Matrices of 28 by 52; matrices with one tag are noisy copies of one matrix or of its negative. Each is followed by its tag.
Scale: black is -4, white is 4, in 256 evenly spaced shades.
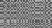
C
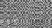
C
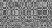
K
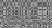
K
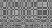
K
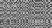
C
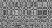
K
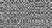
C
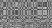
K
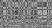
K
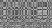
K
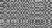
C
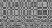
K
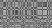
K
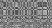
K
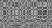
K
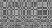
K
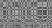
K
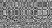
K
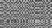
C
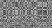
K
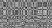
K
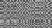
C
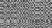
C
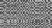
C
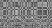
K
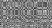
K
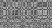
K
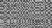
C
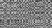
C
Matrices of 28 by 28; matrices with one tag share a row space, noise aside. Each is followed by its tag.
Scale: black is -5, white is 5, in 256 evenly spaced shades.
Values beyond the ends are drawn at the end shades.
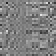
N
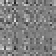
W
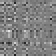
W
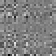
W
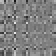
W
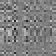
W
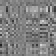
N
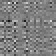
W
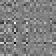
W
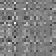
W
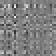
W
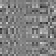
N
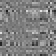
N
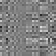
N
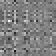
W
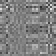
N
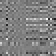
N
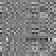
N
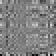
N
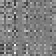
W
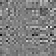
N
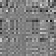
N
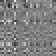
W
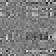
N
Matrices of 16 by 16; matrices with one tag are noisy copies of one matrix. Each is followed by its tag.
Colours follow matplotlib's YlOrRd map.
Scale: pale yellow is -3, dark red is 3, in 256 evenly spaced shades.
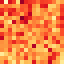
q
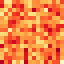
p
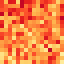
q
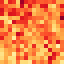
q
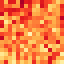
q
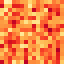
p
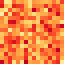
p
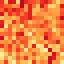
q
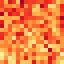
q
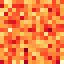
p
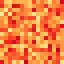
p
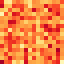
p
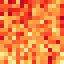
q
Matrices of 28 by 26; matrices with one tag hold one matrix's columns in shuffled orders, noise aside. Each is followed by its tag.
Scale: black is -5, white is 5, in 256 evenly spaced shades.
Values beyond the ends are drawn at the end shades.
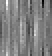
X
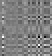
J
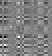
J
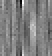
X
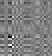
J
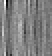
X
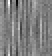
X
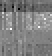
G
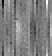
X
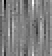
X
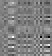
J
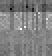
G
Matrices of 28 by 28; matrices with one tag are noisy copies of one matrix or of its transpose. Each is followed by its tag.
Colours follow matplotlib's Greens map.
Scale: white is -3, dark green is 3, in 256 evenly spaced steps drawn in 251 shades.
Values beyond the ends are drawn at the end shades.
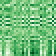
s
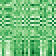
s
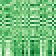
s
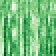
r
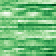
r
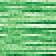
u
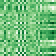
s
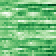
r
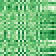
s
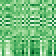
s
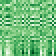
s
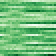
u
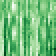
r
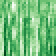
r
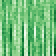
u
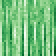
u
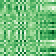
s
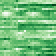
r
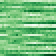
u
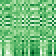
s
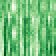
r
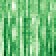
r
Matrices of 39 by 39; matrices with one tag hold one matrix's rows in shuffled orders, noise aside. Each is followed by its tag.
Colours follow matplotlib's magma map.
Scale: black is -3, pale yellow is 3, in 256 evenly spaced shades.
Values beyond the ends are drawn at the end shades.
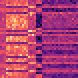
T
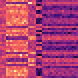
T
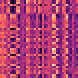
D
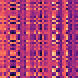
D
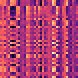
D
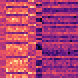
T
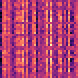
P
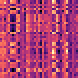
D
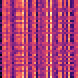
P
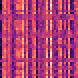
P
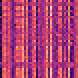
P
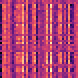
P
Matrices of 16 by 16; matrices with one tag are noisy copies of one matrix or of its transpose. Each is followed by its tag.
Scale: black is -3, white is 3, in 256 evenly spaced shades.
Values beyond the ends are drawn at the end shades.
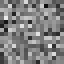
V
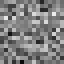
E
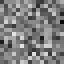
E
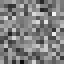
E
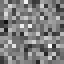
V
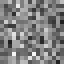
E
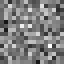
V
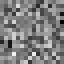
E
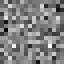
V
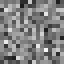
V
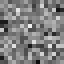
V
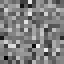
V
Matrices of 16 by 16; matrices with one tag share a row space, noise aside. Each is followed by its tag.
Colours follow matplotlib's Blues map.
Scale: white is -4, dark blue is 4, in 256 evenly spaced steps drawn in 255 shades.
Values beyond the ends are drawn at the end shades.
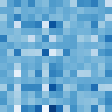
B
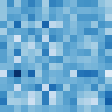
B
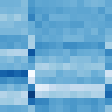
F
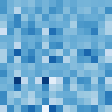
B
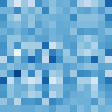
B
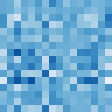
B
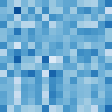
B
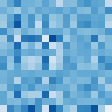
B
